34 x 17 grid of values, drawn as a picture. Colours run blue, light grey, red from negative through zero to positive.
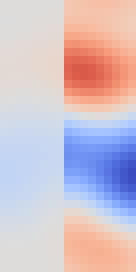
Lone odd cells: none. Stripes: none. Average level on the scale: 50%. Seam: vertical, 50% of the way across, the left part calmer. Ninth with the lowest average: middle right.
